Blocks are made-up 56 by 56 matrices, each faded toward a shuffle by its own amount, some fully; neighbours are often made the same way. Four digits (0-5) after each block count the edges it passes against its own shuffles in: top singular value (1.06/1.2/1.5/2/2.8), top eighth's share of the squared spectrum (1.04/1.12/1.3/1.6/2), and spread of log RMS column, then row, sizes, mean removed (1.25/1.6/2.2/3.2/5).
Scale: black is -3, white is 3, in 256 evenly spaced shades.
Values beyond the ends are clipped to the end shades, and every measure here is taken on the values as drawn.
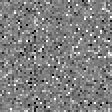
1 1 0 0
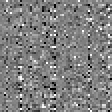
4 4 3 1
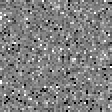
1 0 0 0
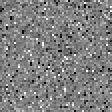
0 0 0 0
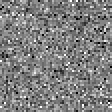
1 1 0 1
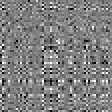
5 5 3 3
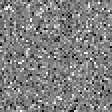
3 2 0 0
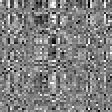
4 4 3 3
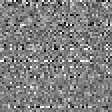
3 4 1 3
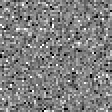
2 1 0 0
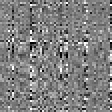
4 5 4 2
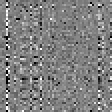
4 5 3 2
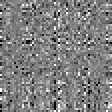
4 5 3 2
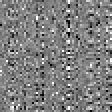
4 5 3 1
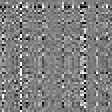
4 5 4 2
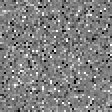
0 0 0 0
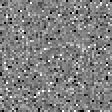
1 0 0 0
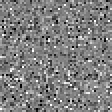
2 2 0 1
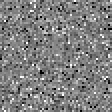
2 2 0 1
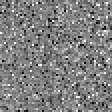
1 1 0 0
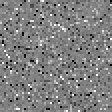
0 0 0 0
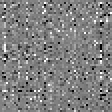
4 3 2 2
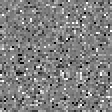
3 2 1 1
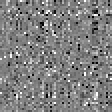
4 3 2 2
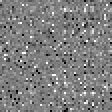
3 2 1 1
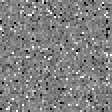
2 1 0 0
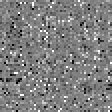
3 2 1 0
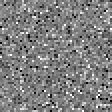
0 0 0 0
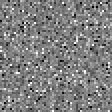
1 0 0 0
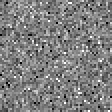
0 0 0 0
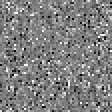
3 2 1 0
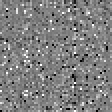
2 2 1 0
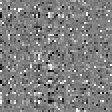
4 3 2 2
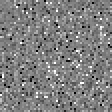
1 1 0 0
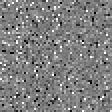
2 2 1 0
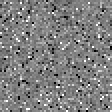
0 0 0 0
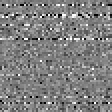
2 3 0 4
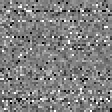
1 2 0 3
